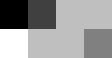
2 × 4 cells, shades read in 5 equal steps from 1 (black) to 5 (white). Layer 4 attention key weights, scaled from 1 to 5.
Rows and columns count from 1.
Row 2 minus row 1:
4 2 0 -1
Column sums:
6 6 8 7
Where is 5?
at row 2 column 1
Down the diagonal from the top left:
1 4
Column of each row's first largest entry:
3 1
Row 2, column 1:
5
